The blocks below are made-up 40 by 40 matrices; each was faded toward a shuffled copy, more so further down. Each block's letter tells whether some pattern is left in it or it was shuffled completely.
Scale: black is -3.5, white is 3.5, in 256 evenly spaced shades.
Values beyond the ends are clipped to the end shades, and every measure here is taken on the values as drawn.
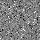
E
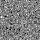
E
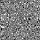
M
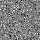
E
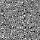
M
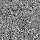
E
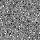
E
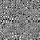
M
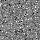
E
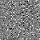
M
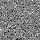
E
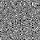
M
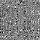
M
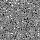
E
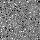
E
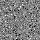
E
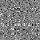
M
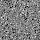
E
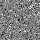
E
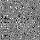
M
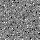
E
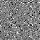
M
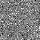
M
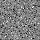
E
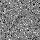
E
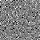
M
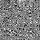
M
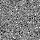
E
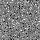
E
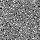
E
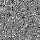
M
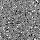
E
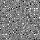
M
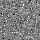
E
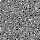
E
